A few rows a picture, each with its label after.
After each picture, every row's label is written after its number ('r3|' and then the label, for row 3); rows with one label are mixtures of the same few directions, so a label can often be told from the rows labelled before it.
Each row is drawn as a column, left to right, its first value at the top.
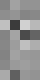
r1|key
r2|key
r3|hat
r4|hat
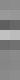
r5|hat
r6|hat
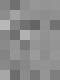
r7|key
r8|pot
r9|hat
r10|key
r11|pot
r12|key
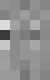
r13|hat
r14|key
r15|pot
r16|hat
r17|pot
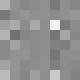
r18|pot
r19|hat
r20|pot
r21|key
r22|key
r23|key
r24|hat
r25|pot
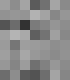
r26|key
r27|hat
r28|key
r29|pot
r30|pot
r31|pot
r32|pot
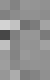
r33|hat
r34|key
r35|key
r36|key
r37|hat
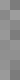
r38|pot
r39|pot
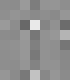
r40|key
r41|pot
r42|key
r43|key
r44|key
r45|pot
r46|hat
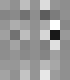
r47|pot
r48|hat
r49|pot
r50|pot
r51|pot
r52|hat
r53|hat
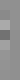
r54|hat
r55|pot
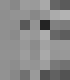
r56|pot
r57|pot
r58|key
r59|pot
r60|key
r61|pot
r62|pot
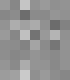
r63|pot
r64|key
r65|pot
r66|hat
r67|pot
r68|hat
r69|key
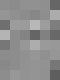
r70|hat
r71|key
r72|hat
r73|hat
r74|hat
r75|pot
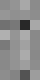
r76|hat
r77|key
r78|key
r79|key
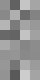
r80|hat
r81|pot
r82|pot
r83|pot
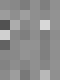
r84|hat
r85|key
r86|pot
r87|hat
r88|key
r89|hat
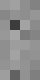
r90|pot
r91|key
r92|hat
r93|pot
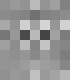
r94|hat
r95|pot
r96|hat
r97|pot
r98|hat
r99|pot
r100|key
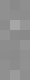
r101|hat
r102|key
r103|hat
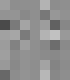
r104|key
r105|hat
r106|hat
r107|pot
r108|pot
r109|hat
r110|hat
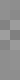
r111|hat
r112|hat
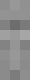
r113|hat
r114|key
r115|hat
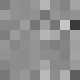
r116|pot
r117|hat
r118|key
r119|key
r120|pot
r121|hat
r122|key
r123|key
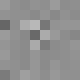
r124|key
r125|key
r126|key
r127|hat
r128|hat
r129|pot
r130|key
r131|hat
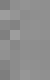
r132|pot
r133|hat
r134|pot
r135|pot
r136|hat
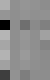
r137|key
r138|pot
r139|key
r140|key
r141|hat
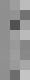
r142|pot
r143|key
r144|pot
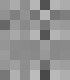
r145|key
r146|pot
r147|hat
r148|pot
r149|pot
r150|pot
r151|pot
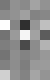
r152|key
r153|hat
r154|hat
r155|pot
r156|hat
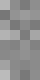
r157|pot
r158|hat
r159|pot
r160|hat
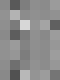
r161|pot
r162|pot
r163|key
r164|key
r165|key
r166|key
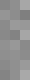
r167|pot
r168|hat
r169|pot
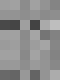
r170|key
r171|key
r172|key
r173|key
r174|hat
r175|key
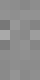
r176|hat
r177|key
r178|pot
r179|hat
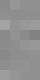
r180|key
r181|pot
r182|hat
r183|hat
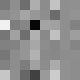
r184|key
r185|hat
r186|pot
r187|key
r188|key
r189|pot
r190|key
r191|hat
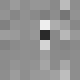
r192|hat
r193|pot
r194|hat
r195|pot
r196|hat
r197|key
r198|pot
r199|hat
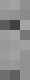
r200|key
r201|key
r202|hat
